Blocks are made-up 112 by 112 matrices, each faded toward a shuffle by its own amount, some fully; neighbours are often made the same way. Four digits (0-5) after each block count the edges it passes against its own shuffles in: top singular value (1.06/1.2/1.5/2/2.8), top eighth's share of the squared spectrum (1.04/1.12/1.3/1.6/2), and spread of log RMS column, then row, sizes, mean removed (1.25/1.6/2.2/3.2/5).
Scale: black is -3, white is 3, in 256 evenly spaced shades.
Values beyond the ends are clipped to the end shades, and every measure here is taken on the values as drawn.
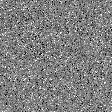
2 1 1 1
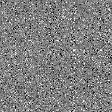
3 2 2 2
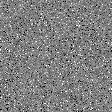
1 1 0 0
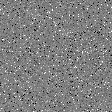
2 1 0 0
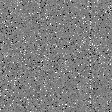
3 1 1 0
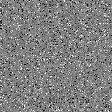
3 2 1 0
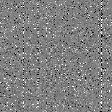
4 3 2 1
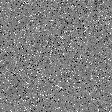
0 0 0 0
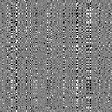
5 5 4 3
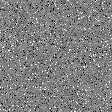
0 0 0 0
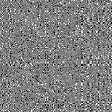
4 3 3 2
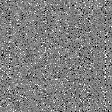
4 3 2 1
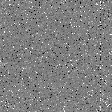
3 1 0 0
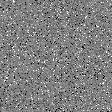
3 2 1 0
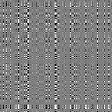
5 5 5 4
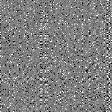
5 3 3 1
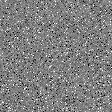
3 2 1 0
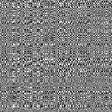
5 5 4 4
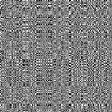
5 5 4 4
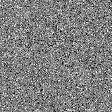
1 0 0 0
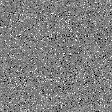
3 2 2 2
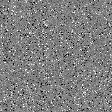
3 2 1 1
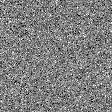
0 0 0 0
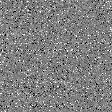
1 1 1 2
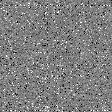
1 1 1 2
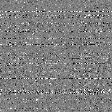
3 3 3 4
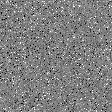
0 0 0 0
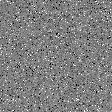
0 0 0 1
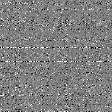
2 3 2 3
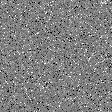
0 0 0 0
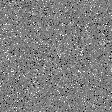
0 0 0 0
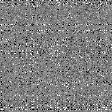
2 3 3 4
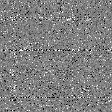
2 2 2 3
